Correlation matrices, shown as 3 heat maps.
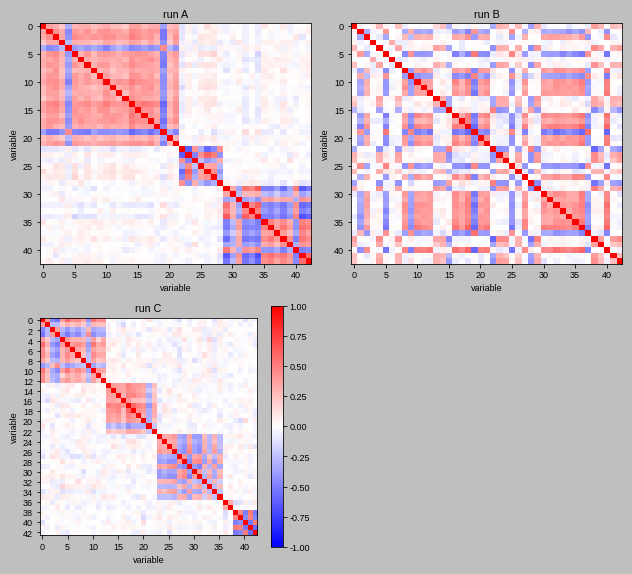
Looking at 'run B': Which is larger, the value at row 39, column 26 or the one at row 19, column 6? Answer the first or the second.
the first
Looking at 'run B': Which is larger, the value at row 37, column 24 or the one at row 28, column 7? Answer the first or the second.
the first
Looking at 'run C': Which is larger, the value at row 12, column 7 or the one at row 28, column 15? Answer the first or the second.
the first
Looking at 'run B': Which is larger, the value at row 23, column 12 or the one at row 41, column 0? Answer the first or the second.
the second
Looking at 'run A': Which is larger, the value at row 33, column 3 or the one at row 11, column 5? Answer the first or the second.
the second
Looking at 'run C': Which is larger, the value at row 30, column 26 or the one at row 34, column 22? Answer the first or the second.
the second
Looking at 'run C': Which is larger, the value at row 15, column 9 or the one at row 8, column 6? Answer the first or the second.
the second
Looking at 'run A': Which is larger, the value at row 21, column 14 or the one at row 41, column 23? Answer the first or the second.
the first
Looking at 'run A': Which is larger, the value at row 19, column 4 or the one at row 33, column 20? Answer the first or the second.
the first
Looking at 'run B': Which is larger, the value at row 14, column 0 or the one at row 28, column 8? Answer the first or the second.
the first
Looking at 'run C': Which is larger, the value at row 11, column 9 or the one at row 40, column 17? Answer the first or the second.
the second
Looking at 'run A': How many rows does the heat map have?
43
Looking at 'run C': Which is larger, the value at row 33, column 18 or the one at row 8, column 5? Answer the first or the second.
the second
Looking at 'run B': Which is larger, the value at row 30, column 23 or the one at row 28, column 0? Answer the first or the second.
the first
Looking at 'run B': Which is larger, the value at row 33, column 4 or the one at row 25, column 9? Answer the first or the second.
the second
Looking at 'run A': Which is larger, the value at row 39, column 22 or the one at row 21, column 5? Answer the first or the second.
the second
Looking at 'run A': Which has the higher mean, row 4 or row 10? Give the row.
10
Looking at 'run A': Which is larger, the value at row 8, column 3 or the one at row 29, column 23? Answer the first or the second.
the first
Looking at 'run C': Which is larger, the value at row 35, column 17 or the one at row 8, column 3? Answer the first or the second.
the first
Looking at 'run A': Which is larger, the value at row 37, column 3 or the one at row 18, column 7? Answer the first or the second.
the second
